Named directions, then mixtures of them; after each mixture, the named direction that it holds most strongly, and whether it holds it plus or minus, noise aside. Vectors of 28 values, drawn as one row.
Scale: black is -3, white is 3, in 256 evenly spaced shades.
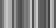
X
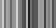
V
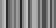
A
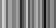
A, plus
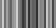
V, plus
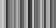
A, plus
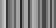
A, plus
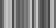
X, plus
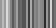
V, plus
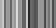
V, plus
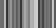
A, plus
